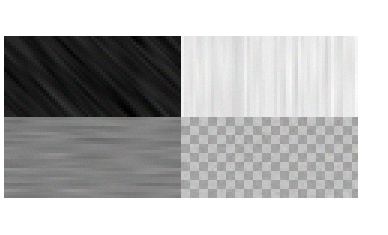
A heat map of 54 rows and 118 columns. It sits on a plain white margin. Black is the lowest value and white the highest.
It is made of 2 by 2 panels. Panel 1,1: very low, slanting down to the right, faint in contrast. Panel 1,2: very high, streaked downward, faint in contrast. Panel 2,1: middling, streaked across, faint in contrast. Panel 2,2: high, checkered.
